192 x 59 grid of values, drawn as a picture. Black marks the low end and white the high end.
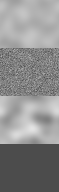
It is made of 4 by 1 panels. Panel 1,1: high, smooth, faint in contrast. Panel 2,1: middling, fine-grained. Panel 3,1: high, smooth. Panel 4,1: low, flat.
